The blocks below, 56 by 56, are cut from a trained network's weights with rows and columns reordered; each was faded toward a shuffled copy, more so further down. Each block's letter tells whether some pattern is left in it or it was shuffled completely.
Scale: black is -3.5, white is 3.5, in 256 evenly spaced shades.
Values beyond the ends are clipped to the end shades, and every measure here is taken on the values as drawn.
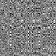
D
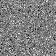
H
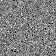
H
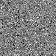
H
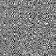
D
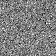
H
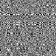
D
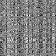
D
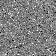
H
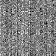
D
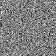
D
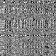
D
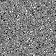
H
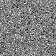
H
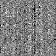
D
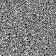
H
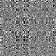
D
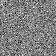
H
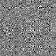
D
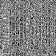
D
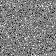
H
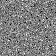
H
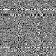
D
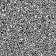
H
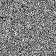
H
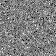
H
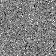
H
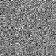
D
